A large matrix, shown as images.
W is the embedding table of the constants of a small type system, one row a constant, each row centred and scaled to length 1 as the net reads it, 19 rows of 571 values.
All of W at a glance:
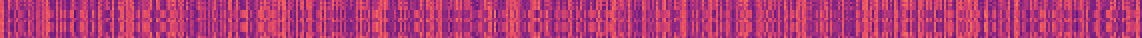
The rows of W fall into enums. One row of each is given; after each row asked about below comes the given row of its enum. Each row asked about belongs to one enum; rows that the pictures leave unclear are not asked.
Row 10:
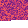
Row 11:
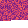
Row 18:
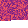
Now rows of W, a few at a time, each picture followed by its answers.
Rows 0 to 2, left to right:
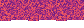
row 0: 10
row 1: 18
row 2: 10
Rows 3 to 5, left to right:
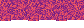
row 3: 18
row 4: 18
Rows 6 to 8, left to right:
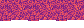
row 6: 11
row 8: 11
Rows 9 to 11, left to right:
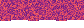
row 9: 18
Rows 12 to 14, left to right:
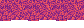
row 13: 11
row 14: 11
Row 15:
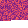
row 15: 11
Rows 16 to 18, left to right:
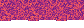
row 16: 10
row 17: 10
